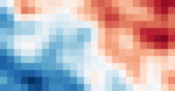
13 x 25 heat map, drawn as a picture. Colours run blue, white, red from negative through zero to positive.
Grain: blotchy. Roughest part: top left. Slope: up to the top right. Average level on the scale: 50%. Ninth with the lowest average: bottom left.
